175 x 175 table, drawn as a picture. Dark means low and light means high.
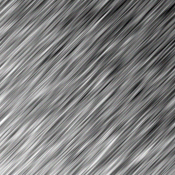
The halves do not mirror each other. The field climbs toward the bottom left. The ninth with the highest average is the bottom left. Overall the values sit about 50% of the way up the scale. The top right is the ninth with the lowest average. Streaks slant up to the right.
